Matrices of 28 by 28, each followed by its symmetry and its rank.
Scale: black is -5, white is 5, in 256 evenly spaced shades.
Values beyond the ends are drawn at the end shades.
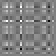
symmetric, rank one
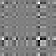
symmetric, rank one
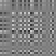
symmetric, rank one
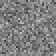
neither, full rank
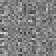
neither, rank five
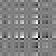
symmetric, rank one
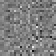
neither, rank five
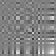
symmetric, rank two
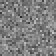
neither, full rank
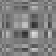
symmetric, rank one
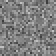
antisymmetric, full rank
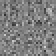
neither, rank five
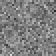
antisymmetric, full rank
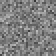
neither, full rank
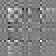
symmetric, rank two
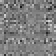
neither, rank five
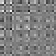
symmetric, rank two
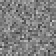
neither, full rank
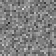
antisymmetric, full rank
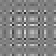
symmetric, rank one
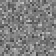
neither, full rank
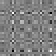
symmetric, rank two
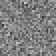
antisymmetric, full rank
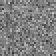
antisymmetric, full rank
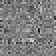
neither, rank five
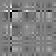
symmetric, rank two
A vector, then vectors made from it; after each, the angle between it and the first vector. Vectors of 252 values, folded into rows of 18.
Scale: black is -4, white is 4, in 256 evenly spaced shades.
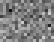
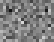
nearly parallel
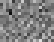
partly aligned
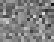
partly aligned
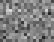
nearly opposite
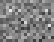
nearly opposite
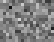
orthogonal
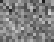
partly aligned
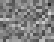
partly aligned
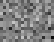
partly opposed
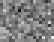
partly aligned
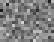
partly aligned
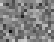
orthogonal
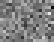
partly aligned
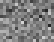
nearly parallel
